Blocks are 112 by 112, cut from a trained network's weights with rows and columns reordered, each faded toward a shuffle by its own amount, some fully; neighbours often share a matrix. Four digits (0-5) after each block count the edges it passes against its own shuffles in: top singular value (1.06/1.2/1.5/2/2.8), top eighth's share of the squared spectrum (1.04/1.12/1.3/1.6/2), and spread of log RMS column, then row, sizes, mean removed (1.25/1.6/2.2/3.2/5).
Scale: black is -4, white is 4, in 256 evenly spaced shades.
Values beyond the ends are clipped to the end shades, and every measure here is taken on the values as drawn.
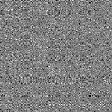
4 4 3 3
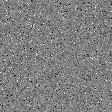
0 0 0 0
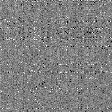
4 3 1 3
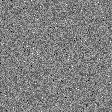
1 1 0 0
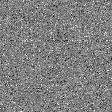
3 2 0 1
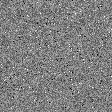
0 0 0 0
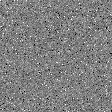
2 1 0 0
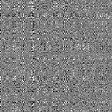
5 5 3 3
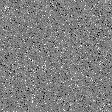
0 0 0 0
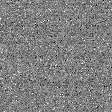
1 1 0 0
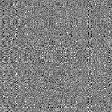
4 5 3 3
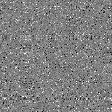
4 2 1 2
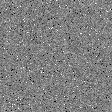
0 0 0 0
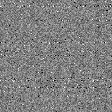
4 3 0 2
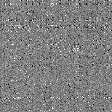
3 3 1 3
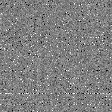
3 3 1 2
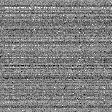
5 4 2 3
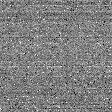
3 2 0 1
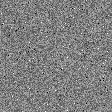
0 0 0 0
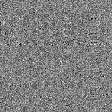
3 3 0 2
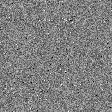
2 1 0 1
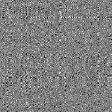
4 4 2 2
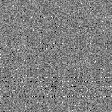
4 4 1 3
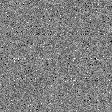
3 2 0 2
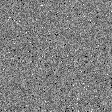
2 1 0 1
